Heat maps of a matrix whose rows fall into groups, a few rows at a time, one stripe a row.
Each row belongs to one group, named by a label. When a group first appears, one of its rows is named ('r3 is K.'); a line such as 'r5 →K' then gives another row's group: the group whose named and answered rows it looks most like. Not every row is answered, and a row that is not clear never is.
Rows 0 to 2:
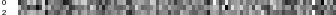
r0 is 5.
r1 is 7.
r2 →5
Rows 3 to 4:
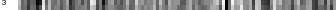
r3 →7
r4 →7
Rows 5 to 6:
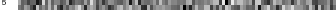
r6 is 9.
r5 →7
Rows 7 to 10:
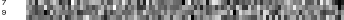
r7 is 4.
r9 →7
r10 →9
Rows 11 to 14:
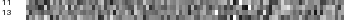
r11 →7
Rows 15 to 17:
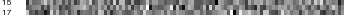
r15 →5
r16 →4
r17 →7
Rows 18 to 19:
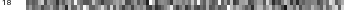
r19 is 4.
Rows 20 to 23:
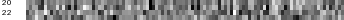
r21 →9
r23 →5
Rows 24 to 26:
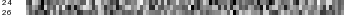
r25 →9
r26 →7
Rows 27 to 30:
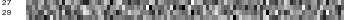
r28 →4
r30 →7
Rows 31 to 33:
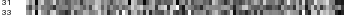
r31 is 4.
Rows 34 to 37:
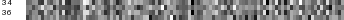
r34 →9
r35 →5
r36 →9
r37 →4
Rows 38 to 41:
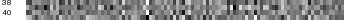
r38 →4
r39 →7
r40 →4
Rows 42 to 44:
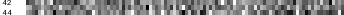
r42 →5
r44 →5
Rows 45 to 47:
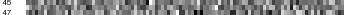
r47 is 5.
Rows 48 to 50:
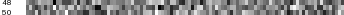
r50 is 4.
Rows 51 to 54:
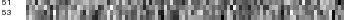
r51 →4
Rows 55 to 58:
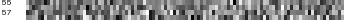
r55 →7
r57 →4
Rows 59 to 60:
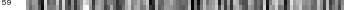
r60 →9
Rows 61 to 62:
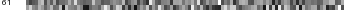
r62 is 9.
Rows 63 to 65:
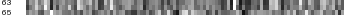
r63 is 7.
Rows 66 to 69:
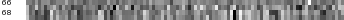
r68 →7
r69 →7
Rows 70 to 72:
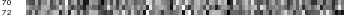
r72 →4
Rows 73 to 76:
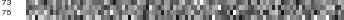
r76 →4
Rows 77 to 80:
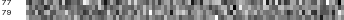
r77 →9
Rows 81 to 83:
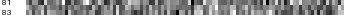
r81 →9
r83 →5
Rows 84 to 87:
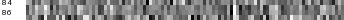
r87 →9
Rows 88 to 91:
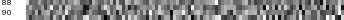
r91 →9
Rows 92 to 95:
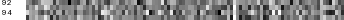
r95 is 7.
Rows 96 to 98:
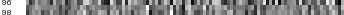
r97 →4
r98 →4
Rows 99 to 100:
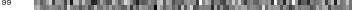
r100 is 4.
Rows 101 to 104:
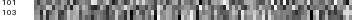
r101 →9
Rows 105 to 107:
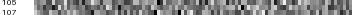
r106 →7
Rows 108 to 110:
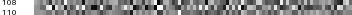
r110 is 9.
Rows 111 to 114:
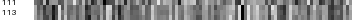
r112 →7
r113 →7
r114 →7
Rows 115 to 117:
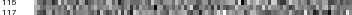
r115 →7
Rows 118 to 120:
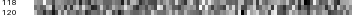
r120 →7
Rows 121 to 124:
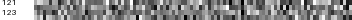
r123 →7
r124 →4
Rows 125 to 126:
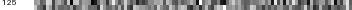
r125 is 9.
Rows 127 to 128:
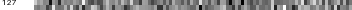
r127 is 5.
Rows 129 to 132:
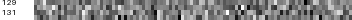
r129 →5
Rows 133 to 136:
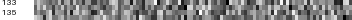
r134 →5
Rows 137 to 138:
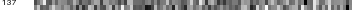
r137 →5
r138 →5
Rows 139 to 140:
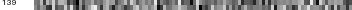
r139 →4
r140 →9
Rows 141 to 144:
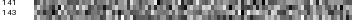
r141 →4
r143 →7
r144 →5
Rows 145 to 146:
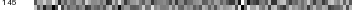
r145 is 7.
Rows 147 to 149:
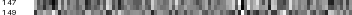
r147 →7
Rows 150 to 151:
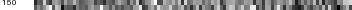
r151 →5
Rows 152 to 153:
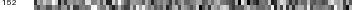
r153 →9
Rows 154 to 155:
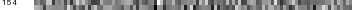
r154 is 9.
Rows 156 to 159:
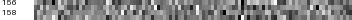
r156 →7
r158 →5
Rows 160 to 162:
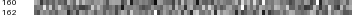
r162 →4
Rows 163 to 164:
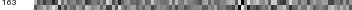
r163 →7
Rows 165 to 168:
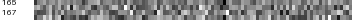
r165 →5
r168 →5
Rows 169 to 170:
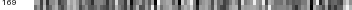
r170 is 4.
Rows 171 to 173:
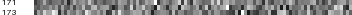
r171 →4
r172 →9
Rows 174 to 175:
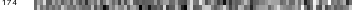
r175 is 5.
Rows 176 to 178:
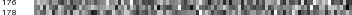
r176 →5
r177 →4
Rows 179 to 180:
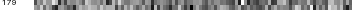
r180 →4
